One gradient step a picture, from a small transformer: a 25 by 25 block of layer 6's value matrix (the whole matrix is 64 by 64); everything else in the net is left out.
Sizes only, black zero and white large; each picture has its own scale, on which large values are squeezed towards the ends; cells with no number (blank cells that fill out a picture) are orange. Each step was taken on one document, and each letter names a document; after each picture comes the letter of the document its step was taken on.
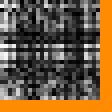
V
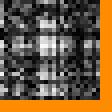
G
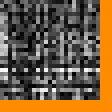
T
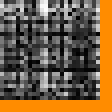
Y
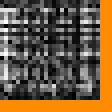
V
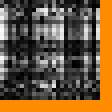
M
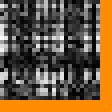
T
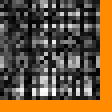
T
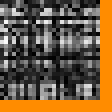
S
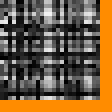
S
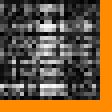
G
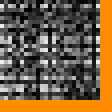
G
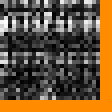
T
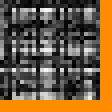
S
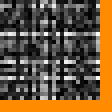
Y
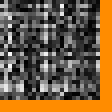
G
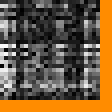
V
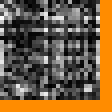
M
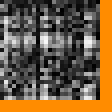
V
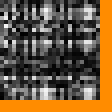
S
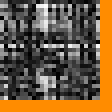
Y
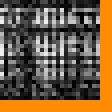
G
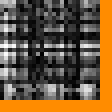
V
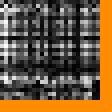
V
